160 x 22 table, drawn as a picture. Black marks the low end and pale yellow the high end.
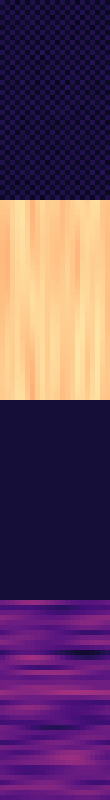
It is made of 4 by 1 panels. Panel 1,1: very low, checkered, faint in contrast. Panel 2,1: very high, streaked downward, faint in contrast. Panel 3,1: very low, flat. Panel 4,1: low, streaked across.
